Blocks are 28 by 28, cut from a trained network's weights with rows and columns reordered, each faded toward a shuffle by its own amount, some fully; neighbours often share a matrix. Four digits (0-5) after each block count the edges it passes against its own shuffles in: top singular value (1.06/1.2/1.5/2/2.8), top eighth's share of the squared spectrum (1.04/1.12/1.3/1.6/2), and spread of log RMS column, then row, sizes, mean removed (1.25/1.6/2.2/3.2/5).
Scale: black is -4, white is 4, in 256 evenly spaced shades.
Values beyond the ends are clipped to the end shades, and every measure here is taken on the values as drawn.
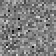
1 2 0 0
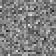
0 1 0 0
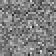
1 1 0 0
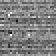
3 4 1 0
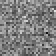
0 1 0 0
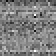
3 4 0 2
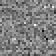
1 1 0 0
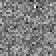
0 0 0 0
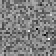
0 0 0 0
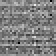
3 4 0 0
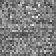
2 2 0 0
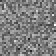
0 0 0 0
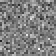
1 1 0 1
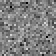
2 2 1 0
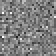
1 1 0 0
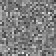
1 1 0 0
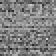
3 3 0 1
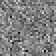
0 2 0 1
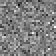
0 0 0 0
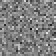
1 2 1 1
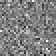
1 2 0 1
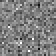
1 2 1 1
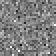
0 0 0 0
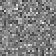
2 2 0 1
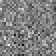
2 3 1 1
